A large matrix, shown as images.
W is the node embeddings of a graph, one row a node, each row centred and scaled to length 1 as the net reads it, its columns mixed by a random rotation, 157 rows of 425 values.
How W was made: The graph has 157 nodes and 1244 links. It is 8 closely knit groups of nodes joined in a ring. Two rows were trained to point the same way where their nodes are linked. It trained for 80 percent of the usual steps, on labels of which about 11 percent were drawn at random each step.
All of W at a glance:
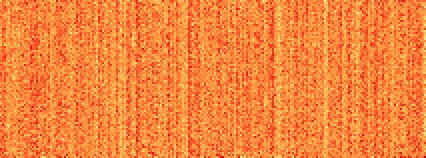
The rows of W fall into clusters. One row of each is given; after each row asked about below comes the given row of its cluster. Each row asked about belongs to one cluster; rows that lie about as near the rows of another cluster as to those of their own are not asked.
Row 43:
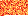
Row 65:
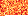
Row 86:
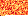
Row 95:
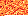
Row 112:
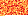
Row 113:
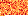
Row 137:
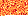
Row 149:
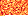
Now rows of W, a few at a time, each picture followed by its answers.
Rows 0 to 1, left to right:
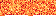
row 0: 113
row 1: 113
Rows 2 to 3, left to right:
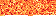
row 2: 149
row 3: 137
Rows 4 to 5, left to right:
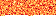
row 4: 149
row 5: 112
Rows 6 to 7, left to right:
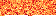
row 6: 113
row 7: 95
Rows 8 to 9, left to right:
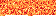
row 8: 86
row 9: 113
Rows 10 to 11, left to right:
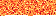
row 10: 95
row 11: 137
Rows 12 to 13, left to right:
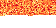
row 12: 112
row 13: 137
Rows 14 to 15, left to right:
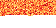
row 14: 113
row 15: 112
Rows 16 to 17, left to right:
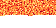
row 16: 112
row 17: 137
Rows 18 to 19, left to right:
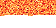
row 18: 95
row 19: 137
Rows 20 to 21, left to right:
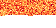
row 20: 112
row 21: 113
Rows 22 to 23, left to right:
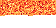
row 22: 137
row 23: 95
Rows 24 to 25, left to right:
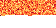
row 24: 86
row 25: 43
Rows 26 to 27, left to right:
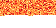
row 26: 113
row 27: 112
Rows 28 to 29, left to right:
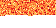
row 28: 86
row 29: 113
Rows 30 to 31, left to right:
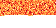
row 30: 113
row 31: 149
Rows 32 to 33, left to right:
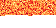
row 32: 86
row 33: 43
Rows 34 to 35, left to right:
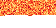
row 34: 113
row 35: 43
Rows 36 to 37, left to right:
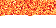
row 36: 149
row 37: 43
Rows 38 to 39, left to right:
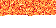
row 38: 43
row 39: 95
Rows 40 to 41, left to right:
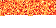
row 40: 113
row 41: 149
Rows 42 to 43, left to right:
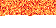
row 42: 65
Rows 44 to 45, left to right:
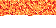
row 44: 43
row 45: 43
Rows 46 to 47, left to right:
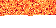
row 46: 43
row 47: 86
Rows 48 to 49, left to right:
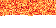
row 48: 112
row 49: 113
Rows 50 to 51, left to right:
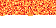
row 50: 112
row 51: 137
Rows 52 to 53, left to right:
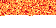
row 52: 113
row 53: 112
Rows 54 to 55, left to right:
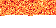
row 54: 95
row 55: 86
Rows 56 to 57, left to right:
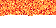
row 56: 137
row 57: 86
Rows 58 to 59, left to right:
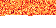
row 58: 86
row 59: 113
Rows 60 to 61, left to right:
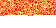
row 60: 137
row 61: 86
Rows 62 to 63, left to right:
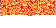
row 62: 112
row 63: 43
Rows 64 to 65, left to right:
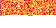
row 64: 149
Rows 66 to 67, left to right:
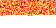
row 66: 112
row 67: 86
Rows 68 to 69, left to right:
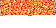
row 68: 149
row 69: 95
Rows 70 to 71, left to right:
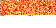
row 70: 137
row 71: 112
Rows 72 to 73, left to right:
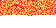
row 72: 112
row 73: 95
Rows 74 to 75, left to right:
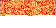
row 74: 86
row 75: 65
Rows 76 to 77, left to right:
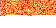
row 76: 86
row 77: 95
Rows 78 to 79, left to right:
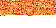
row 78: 86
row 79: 95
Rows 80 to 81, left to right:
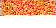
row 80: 95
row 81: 112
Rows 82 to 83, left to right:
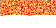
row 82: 112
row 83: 43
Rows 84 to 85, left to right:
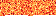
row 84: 113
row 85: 65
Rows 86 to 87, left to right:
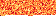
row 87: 95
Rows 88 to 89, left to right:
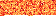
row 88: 43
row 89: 149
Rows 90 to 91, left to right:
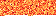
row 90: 95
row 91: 149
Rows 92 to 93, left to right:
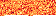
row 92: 86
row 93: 65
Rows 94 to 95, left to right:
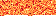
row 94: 43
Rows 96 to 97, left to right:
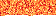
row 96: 43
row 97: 112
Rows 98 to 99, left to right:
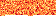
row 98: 86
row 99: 113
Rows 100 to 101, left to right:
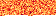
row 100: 65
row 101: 95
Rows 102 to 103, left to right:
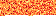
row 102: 113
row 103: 112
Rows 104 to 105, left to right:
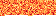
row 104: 113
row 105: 113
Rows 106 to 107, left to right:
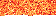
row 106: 95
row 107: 86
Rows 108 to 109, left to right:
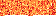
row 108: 112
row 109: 65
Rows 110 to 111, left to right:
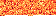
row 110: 95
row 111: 86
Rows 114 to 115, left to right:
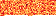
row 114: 43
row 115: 137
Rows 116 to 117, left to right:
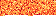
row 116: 149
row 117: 113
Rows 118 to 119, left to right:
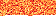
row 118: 112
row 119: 95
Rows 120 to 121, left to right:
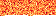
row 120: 95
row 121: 65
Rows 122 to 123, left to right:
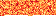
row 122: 43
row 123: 43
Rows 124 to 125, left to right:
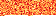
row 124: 137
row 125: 149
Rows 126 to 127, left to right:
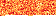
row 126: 86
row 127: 137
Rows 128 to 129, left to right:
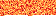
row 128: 43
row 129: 95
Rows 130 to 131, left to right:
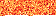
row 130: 137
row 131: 65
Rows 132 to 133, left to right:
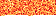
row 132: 137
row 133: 112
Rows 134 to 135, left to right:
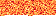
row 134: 95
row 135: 95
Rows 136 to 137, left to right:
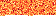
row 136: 86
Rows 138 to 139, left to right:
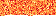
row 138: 137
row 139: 65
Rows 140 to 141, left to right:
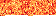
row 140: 86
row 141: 65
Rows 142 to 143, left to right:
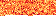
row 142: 86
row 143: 113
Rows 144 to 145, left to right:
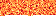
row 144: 113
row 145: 149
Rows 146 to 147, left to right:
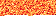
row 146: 95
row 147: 112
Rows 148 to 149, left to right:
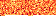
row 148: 86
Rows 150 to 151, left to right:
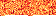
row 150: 86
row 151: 65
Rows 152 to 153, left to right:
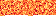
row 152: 149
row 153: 149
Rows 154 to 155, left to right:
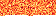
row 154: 112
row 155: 65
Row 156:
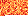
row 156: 113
